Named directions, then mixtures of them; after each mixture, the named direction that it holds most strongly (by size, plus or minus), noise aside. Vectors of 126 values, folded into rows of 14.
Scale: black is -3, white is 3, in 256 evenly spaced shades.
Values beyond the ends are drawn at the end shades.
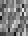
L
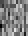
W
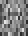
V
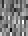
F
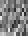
L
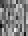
W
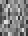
V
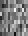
L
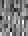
F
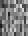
W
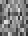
V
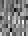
F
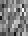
L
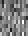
F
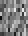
L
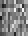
L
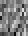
L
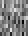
F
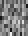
F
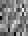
L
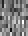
F
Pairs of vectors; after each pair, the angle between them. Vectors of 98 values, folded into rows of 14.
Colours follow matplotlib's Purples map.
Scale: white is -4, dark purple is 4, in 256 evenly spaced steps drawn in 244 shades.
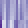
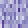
partly opposed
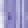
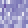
orthogonal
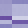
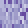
orthogonal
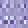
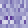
nearly opposite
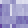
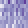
partly opposed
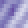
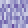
orthogonal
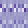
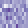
partly aligned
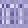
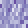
partly opposed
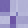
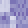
nearly opposite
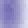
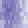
nearly parallel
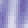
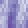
nearly opposite
